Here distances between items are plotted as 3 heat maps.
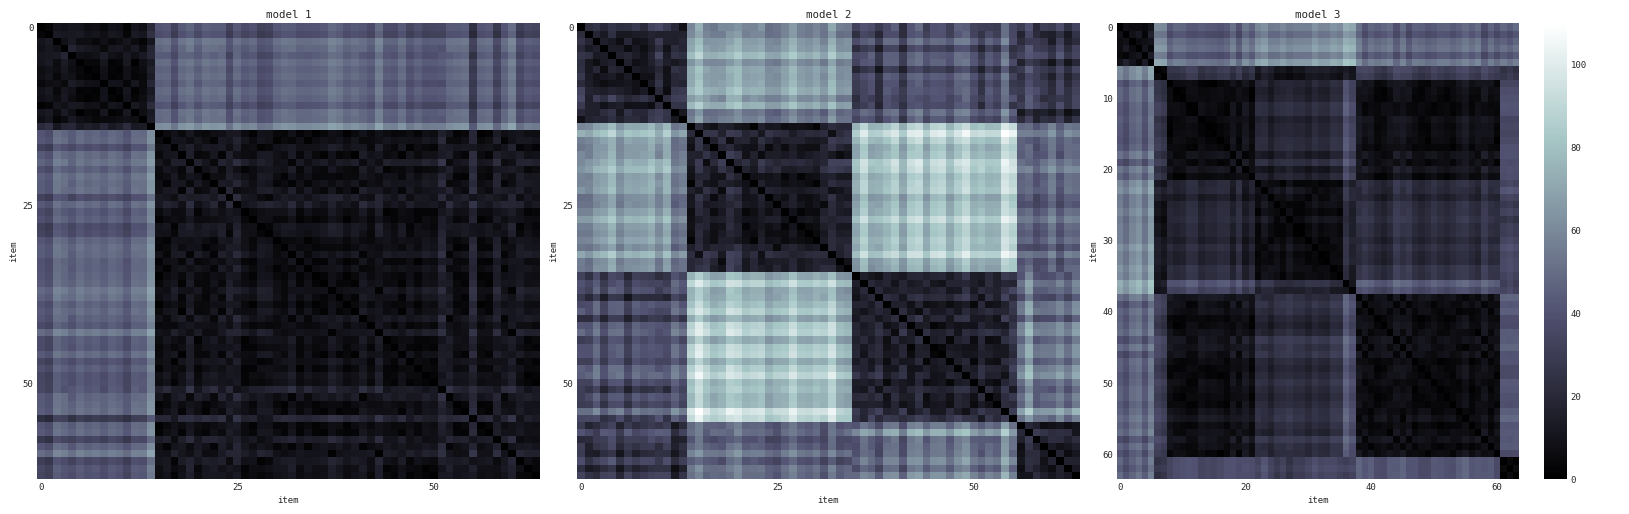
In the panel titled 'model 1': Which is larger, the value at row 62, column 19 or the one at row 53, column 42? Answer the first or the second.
the first
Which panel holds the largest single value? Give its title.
model 2
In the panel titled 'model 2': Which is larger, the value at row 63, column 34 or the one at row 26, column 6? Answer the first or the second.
the second
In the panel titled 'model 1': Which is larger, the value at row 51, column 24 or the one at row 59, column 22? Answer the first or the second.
the first
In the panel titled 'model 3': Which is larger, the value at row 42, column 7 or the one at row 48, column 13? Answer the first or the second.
the first
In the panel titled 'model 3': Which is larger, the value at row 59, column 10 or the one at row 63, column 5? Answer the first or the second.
the second
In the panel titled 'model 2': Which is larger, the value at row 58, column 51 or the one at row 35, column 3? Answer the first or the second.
the first
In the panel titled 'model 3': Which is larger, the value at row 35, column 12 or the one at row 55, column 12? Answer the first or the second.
the first
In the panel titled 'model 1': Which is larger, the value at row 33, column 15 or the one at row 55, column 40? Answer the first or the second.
the second
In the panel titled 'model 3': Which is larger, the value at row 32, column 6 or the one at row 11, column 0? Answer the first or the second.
the second
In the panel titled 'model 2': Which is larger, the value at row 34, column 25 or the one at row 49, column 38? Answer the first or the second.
the second
